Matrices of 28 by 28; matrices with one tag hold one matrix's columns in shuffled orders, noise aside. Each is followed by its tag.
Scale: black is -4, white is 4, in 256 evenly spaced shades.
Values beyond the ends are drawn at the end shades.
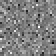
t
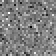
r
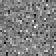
t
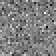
r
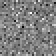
r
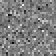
t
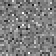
r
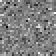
r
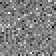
r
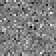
r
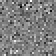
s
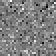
s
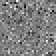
s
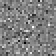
t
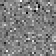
s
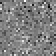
s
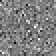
t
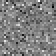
s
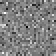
r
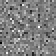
t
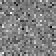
r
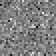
r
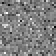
r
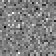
r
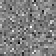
t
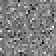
t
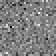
r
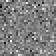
s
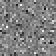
t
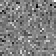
s
